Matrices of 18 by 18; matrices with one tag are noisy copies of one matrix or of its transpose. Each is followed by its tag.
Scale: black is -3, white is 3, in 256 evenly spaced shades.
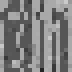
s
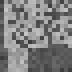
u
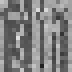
s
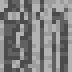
s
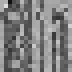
s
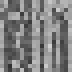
s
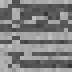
s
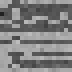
s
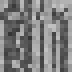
s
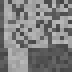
u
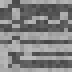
s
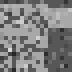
u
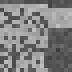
u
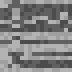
s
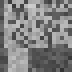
u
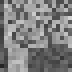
u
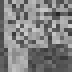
u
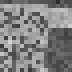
u
